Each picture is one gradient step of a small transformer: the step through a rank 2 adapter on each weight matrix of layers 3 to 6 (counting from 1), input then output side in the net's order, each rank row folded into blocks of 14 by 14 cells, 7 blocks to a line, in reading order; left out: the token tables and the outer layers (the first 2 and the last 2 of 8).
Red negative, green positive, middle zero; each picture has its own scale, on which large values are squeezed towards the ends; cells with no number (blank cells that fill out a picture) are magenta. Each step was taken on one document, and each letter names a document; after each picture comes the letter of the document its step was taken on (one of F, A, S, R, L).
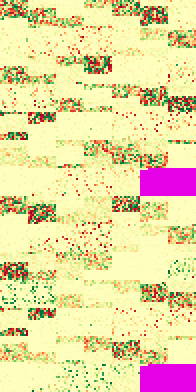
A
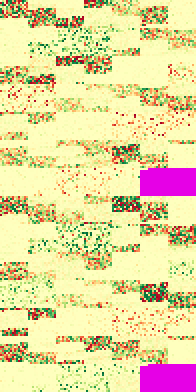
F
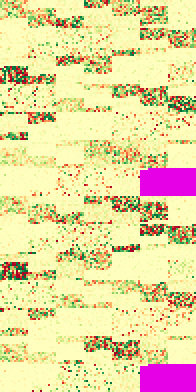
A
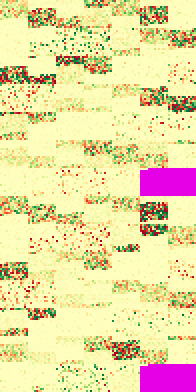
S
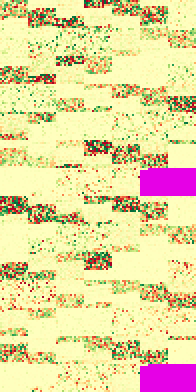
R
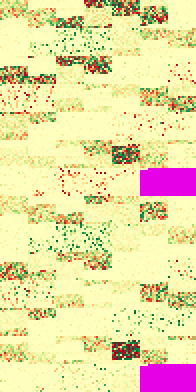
S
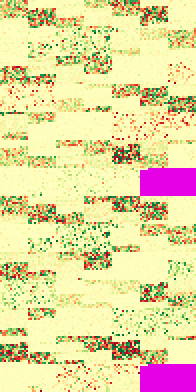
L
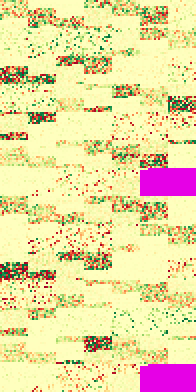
R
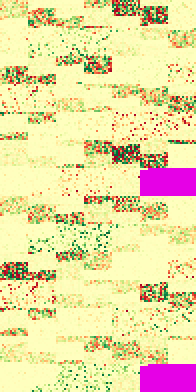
A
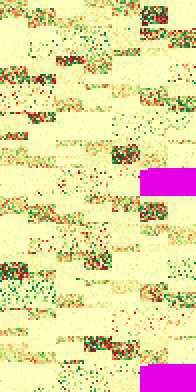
S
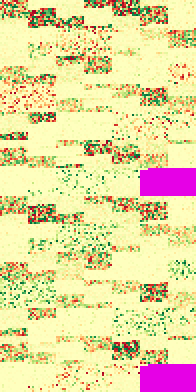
L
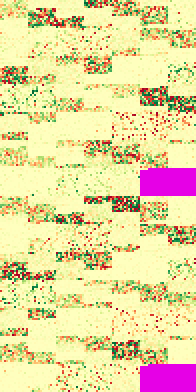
A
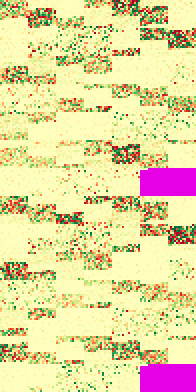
L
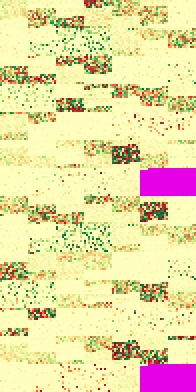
S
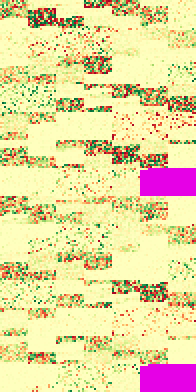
R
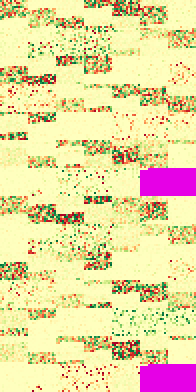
L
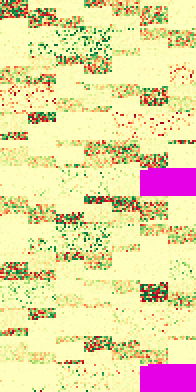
F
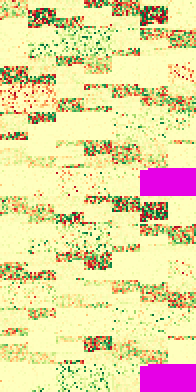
F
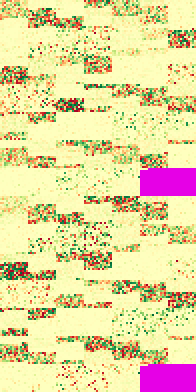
L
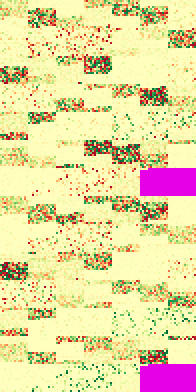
R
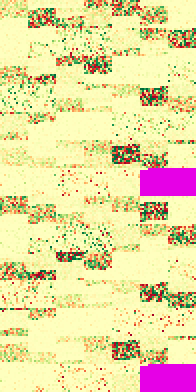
S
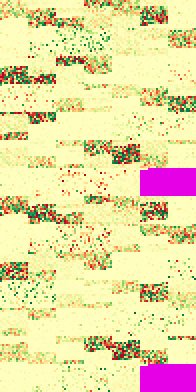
S
